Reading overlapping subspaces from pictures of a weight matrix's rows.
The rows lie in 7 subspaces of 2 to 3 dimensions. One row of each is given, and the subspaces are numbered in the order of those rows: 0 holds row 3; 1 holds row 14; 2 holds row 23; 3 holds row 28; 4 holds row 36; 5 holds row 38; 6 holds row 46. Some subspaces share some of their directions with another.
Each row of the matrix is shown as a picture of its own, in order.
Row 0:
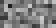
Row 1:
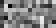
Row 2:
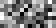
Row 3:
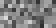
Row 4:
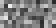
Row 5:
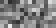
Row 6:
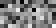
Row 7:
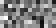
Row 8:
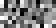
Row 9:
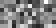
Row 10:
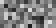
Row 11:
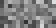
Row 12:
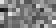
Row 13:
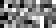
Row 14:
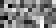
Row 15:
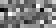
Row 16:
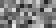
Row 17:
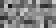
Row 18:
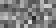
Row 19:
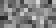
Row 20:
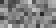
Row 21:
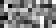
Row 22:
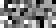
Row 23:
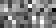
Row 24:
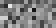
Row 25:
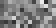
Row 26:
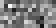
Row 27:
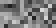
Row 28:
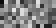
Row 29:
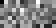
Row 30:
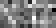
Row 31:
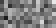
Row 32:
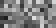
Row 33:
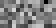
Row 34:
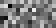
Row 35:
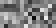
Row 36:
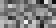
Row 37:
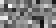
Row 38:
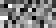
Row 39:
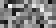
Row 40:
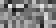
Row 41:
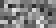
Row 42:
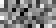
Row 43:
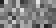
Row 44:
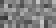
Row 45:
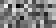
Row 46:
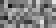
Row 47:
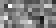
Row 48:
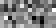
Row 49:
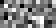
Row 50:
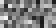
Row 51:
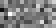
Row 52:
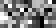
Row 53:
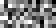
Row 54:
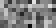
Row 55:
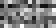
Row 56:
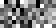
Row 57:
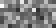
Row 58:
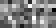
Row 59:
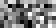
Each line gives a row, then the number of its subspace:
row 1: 0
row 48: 2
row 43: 3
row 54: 2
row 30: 2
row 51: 6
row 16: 0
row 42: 3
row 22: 4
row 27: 4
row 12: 6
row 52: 3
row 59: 3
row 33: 0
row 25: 4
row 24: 5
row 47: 3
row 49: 2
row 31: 6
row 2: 3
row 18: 4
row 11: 4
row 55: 2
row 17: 2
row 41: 1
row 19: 1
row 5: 6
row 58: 2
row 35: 4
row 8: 3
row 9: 0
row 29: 3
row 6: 5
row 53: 6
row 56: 3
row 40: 1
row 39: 1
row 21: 0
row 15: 6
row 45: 1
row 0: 0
